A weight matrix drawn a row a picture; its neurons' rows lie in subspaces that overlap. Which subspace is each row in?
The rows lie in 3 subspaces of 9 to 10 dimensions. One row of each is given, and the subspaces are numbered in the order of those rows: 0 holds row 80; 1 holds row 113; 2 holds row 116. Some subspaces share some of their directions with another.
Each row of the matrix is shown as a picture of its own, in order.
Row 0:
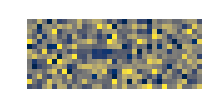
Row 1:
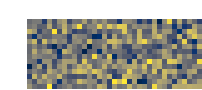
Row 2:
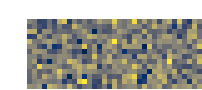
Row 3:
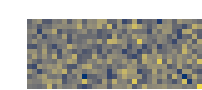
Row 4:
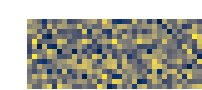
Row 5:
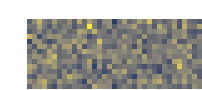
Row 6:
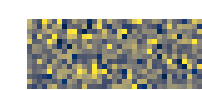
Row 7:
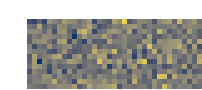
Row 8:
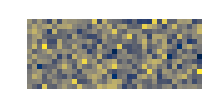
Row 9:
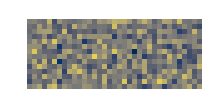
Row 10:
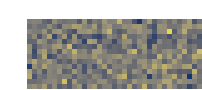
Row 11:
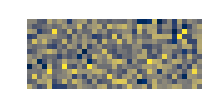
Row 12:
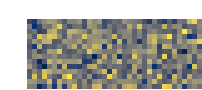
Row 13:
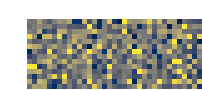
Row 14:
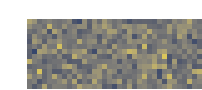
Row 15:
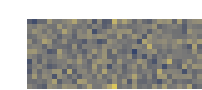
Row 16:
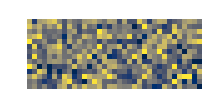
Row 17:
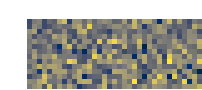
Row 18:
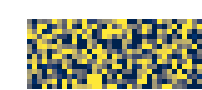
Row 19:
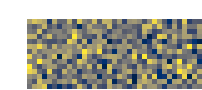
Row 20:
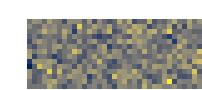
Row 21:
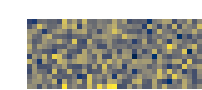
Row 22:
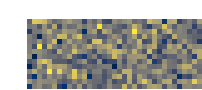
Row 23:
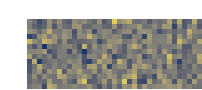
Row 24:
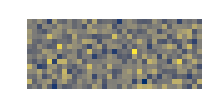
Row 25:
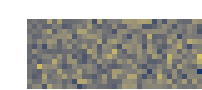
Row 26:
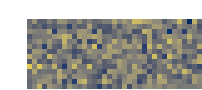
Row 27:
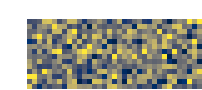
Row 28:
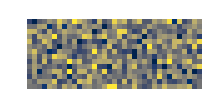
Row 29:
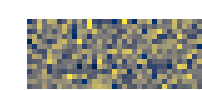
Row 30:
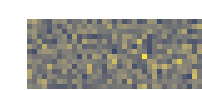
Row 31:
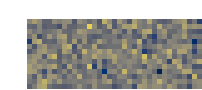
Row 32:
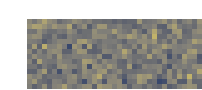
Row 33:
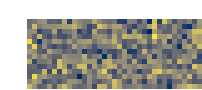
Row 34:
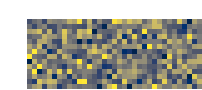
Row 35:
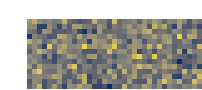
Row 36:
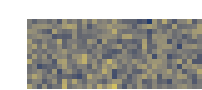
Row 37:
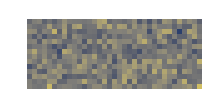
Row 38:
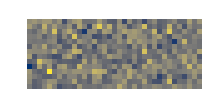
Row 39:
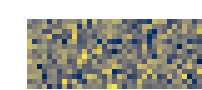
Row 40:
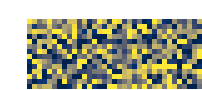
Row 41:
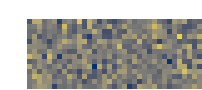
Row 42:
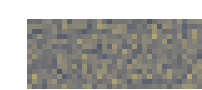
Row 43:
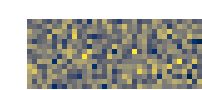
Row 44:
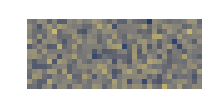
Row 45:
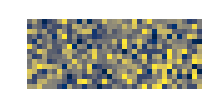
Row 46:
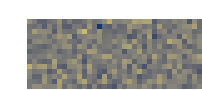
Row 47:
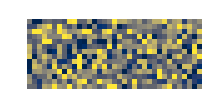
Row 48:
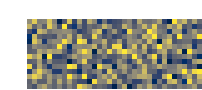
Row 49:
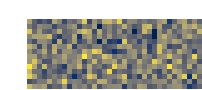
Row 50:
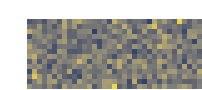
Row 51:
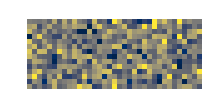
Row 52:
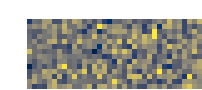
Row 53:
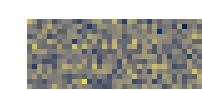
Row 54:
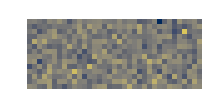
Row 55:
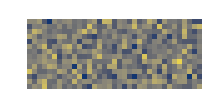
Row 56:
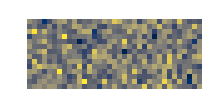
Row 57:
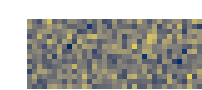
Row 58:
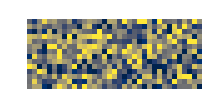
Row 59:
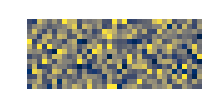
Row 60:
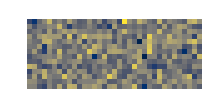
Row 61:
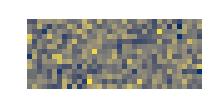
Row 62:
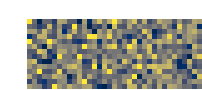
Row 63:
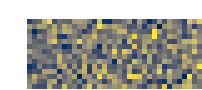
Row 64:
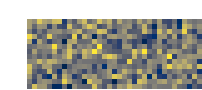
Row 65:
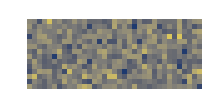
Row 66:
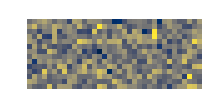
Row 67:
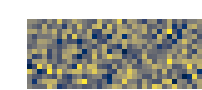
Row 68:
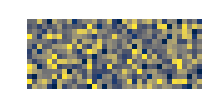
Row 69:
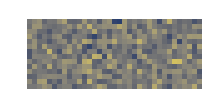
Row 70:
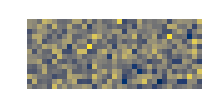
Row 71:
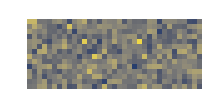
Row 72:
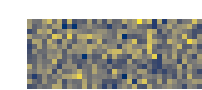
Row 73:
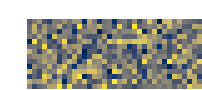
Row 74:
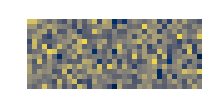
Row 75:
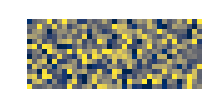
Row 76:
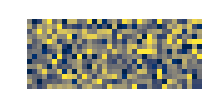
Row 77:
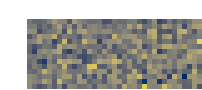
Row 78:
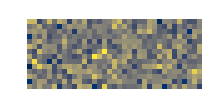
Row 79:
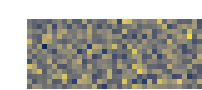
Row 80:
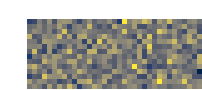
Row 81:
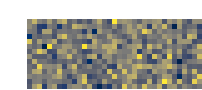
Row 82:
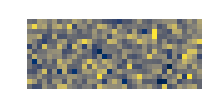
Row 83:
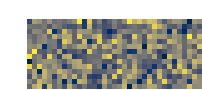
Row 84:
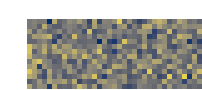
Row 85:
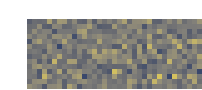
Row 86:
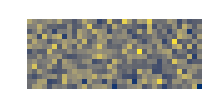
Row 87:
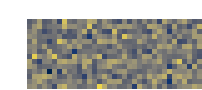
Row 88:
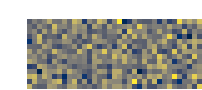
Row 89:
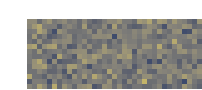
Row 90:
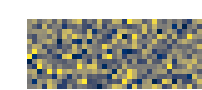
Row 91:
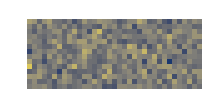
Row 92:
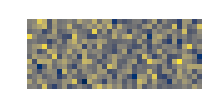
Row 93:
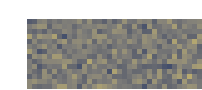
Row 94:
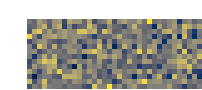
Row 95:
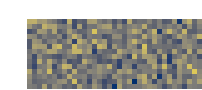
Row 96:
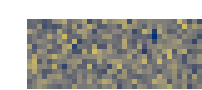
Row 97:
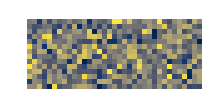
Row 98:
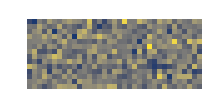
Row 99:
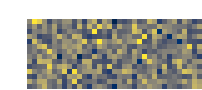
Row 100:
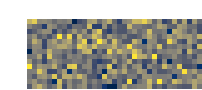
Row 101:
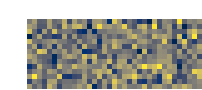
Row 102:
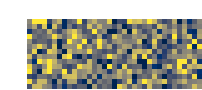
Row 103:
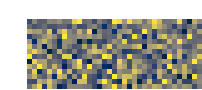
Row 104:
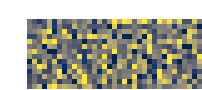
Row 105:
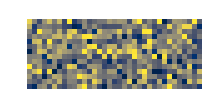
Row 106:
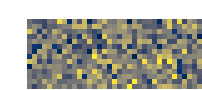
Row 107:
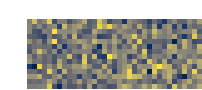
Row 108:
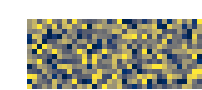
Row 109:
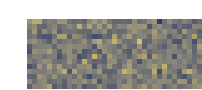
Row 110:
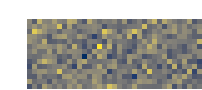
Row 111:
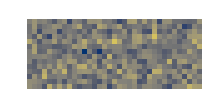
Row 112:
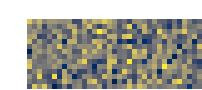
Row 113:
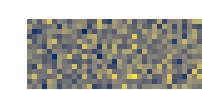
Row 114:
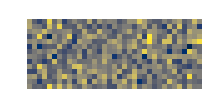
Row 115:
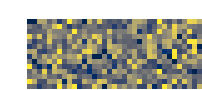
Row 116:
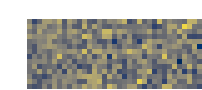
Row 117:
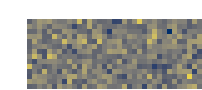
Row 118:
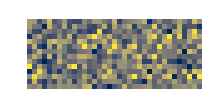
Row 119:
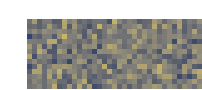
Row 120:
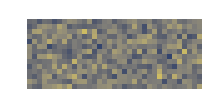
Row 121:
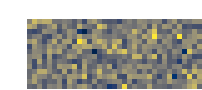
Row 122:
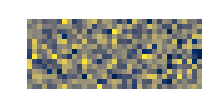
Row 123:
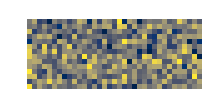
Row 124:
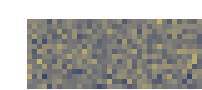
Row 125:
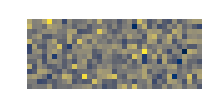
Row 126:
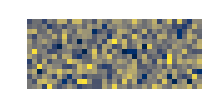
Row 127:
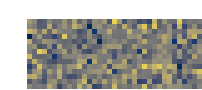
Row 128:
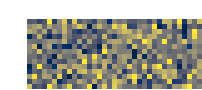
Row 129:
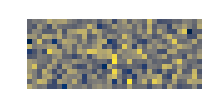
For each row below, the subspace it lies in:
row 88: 0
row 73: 1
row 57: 2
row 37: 0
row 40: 1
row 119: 1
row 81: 1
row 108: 0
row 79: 0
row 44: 0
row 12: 0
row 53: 2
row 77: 0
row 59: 1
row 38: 2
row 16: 1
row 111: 2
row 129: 0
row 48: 2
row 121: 1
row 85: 0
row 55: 1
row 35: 1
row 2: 2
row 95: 2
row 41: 2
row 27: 0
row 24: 0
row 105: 2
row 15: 2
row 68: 0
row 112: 1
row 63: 1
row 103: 2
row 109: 1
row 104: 0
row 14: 2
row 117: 2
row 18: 2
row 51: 1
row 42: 1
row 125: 1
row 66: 2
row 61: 1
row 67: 2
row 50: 2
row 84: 1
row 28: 2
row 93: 1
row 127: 1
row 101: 1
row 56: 1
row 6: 2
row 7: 2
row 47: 1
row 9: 0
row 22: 1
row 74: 1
